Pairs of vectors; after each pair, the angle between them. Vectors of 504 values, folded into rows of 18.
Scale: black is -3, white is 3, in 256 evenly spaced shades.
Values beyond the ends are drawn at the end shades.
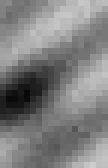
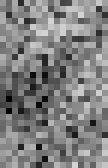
partly aligned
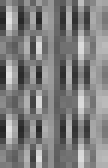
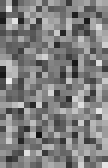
partly aligned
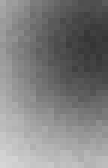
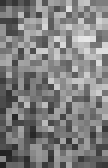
partly opposed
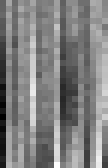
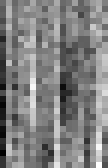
nearly parallel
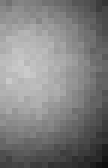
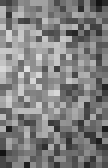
partly aligned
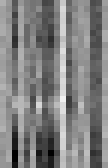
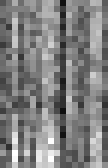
nearly opposite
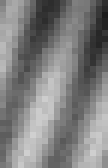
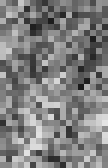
partly aligned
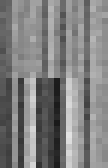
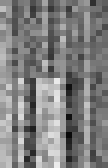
nearly opposite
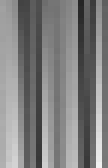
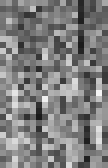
partly aligned
